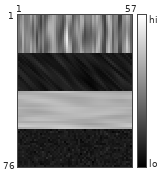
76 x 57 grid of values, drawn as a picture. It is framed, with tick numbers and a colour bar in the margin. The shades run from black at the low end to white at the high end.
It is made of 4 by 1 panels. Panel 1,1: middling, streaked downward, strong in contrast. Panel 2,1: very low, slanting down to the right, faint in contrast. Panel 3,1: high, streaked across, faint in contrast. Panel 4,1: very low, fine-grained, faint in contrast.
